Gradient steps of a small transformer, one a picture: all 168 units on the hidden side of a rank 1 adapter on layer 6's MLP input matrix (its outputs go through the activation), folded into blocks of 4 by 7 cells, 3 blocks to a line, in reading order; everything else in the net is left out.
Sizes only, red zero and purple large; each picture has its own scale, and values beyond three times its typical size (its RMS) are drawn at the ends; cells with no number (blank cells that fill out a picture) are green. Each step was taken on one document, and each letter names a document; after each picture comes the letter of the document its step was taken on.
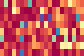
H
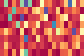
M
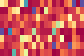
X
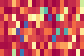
H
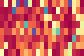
M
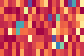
H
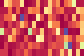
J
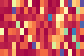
H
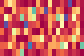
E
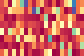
X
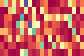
M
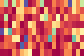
X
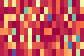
E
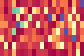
H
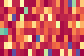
J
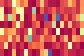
X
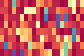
E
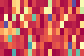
J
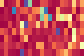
M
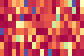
X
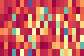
H
